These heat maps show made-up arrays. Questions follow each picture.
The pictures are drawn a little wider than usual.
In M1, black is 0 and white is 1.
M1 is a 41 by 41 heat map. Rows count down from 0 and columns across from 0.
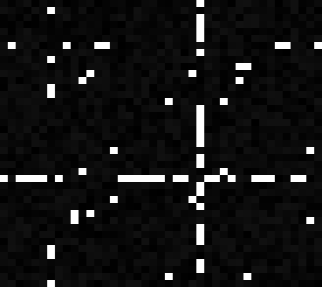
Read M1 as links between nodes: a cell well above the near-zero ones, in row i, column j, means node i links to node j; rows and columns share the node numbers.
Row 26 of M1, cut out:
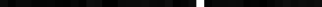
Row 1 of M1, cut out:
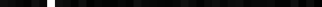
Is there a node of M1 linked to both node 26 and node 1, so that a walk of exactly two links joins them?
no
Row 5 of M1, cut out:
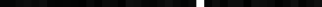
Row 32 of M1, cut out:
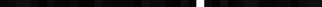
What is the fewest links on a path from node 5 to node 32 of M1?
2
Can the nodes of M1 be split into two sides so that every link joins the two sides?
yes
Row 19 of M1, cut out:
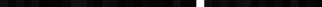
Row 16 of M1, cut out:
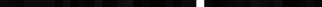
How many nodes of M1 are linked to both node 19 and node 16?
1
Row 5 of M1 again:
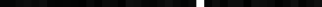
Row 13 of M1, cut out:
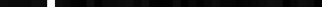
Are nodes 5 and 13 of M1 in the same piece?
no
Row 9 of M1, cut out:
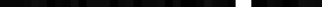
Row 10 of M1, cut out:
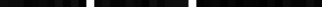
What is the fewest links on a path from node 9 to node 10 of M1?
3
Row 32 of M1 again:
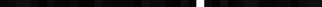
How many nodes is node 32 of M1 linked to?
1
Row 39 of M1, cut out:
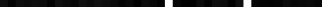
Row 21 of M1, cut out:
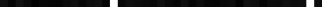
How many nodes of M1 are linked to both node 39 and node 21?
0
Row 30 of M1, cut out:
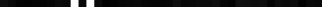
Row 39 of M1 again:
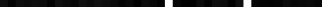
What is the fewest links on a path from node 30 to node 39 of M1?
3
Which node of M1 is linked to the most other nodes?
node 25
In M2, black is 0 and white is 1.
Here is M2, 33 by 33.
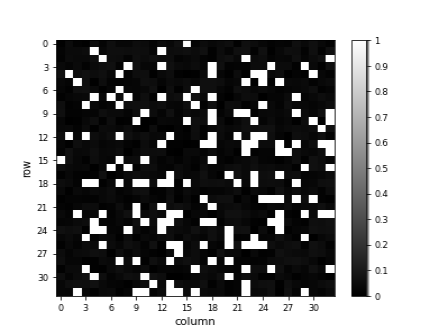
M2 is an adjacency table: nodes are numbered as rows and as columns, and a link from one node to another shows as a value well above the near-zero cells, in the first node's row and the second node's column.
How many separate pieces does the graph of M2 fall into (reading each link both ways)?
2
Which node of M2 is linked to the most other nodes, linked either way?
node 18
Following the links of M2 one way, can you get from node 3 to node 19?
no
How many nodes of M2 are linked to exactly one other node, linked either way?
3
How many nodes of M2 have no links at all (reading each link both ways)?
1
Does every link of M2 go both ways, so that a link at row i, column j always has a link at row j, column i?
yes
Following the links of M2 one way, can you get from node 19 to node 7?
no
